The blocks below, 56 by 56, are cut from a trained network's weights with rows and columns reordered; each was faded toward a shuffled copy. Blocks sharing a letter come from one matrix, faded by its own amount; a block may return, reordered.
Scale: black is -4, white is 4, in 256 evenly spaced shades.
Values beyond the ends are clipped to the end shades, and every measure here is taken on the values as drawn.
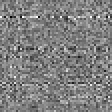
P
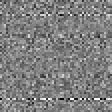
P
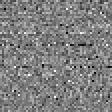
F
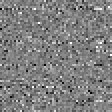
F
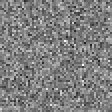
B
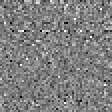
F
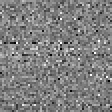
F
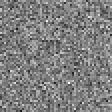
B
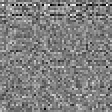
P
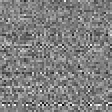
P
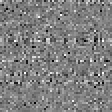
F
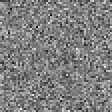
B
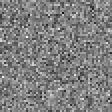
B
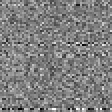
P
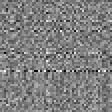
P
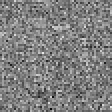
B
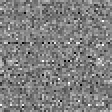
F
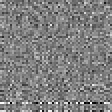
P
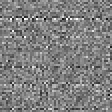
P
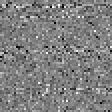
F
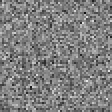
B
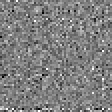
F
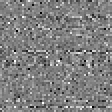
F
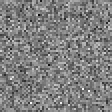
B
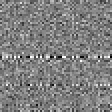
P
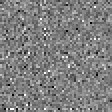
F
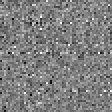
F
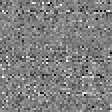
F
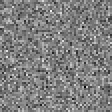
B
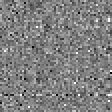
F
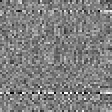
P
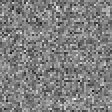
B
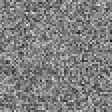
B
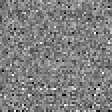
F
